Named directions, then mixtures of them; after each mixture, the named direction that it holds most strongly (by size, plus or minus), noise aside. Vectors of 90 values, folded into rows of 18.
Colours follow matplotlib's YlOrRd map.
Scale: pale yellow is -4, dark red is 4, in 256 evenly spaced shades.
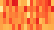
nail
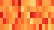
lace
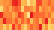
lace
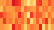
lace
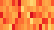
lace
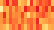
nail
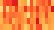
nail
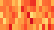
lace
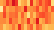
nail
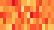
lace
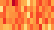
nail
